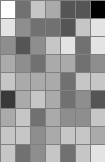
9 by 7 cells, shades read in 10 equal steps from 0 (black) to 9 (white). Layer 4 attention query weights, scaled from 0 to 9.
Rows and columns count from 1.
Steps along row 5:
down same same down up same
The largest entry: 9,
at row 1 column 1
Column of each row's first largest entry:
1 1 5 1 1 3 2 1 7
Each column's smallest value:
2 3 4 4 3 3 0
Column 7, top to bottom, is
0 8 8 5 7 3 7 6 8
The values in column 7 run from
0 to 8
